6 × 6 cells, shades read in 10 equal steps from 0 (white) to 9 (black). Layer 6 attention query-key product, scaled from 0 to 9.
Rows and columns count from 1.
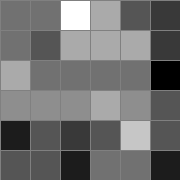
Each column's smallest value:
3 4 0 3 2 6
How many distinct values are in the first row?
5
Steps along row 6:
same up down same up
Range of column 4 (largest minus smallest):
3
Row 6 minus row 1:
1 1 8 2 -1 1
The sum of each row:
26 27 32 25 35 38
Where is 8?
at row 5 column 1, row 6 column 3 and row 6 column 6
